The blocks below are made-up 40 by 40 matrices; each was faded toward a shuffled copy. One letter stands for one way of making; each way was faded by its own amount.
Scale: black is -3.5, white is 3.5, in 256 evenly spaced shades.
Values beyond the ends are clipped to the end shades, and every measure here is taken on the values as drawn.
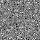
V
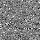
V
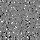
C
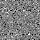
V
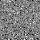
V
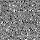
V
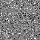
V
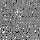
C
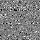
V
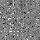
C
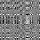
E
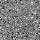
V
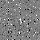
C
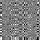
E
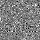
V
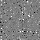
C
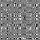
E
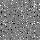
C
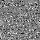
V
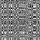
E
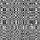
E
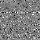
V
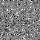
V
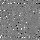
C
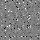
C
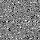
V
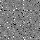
C
